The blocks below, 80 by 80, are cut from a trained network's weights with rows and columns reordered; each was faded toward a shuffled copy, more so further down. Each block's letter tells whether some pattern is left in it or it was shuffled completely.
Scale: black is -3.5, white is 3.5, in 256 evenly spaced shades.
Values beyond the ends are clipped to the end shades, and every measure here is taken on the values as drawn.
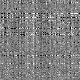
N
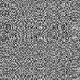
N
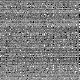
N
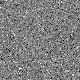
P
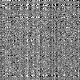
N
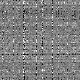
N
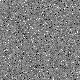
P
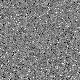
P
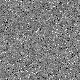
P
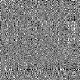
N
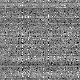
N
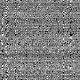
N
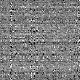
N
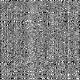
N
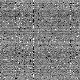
N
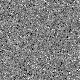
P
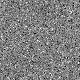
P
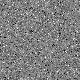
P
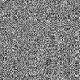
N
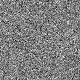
P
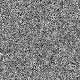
P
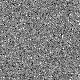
P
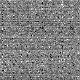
N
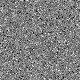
P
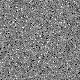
P
